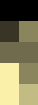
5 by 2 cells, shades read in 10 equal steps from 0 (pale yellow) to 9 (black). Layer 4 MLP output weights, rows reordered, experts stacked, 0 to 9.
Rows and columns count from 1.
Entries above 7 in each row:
2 0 0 0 0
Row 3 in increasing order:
5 5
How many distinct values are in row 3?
1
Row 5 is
0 2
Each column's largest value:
9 9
